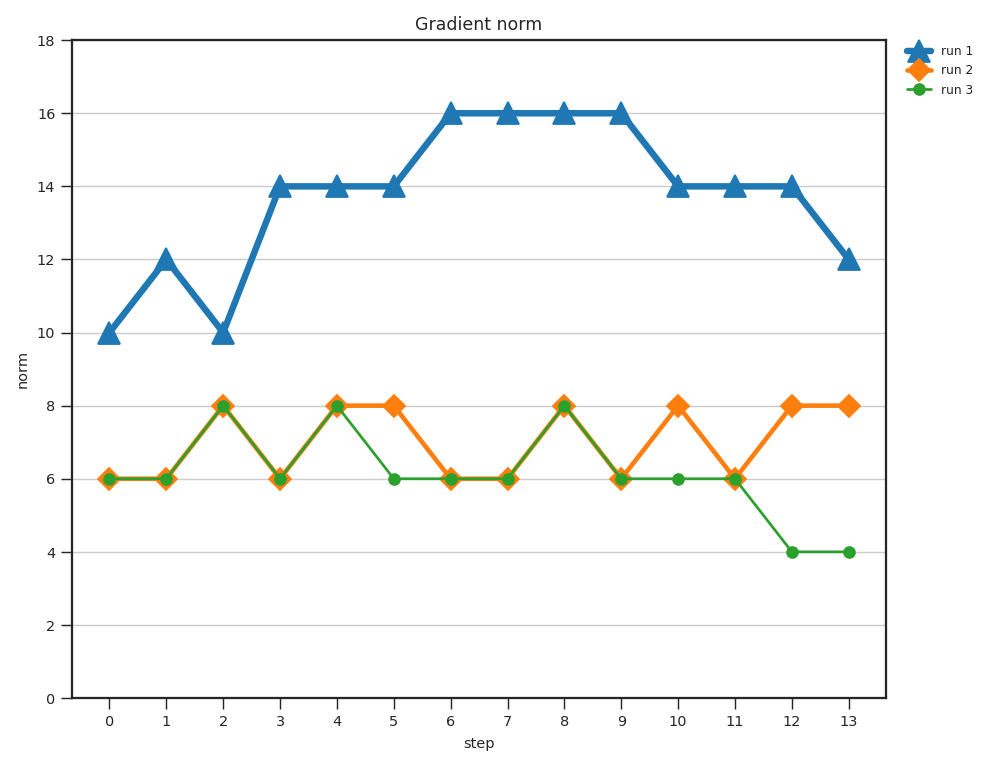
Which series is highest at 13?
run 1
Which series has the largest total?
run 1
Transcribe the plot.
Title: Gradient norm
x-axis: step, ticks 0 1 2 3 4 5 6 7 8 9 10 11 12 13
y-axis: norm, ticks 0 2 4 6 8 10 12 14 16 18
Legend: run 1, run 2, run 3
Values:
run 1: 10 12 10 14 14 14 16 16 16 16 14 14 14 12
run 2: 6 6 8 6 8 8 6 6 8 6 8 6 8 8
run 3: 6 6 8 6 8 6 6 6 8 6 6 6 4 4
